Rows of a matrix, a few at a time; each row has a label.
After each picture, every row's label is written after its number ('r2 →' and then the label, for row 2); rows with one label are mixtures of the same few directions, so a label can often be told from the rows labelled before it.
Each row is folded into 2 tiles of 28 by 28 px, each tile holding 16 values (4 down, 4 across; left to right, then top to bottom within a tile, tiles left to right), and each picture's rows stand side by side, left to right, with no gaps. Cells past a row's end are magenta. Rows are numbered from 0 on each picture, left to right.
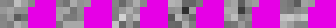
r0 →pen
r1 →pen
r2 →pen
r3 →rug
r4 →rug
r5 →pen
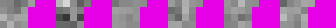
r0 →pen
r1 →pen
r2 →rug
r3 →rug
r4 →pen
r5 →rug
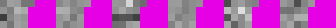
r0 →rug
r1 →rug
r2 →pen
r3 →pen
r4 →rug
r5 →pen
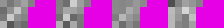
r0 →pen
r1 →pen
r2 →pen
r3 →rug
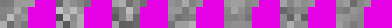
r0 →pen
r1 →rug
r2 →pen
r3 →pen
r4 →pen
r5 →rug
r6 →pen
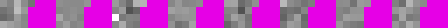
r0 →rug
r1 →rug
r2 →rug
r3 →rug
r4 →rug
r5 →rug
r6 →pen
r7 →pen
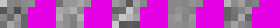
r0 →rug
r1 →rug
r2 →pen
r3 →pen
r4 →rug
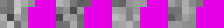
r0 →rug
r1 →rug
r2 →pen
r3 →rug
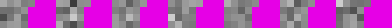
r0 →rug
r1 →pen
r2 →pen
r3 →rug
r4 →rug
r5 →pen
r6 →rug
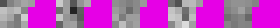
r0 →rug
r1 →rug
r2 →pen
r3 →pen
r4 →pen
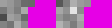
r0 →rug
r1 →rug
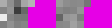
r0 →rug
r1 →rug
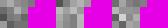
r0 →pen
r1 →rug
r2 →rug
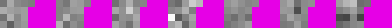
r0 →rug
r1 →pen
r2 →rug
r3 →rug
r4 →pen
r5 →rug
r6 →pen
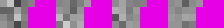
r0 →pen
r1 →pen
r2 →rug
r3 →pen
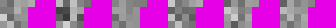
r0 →rug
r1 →rug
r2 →rug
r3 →rug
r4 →rug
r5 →rug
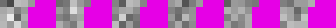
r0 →pen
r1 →rug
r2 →pen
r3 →pen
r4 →rug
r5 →pen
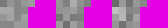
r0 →rug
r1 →pen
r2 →rug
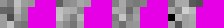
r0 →rug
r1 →rug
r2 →rug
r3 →rug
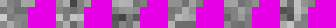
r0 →rug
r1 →pen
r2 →pen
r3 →pen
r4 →pen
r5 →rug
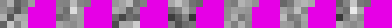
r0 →pen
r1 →rug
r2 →pen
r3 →pen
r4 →pen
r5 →rug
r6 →rug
